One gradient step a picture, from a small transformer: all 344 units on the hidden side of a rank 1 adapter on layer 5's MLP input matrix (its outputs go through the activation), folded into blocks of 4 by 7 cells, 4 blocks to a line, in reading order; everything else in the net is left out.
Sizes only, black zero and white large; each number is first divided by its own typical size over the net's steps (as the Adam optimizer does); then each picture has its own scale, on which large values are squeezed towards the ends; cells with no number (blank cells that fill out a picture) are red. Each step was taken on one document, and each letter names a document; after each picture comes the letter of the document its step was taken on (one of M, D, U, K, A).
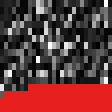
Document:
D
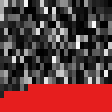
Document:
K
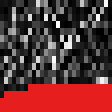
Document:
D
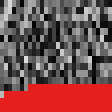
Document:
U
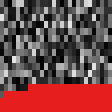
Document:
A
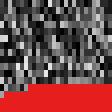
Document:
U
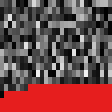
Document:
A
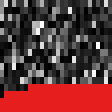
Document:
K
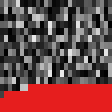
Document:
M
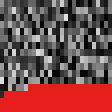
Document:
M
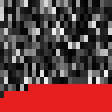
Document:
K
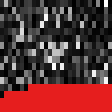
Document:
K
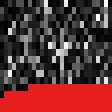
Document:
D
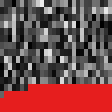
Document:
M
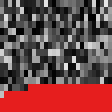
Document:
U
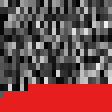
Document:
A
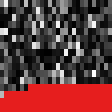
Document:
K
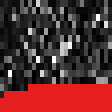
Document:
D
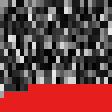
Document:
K
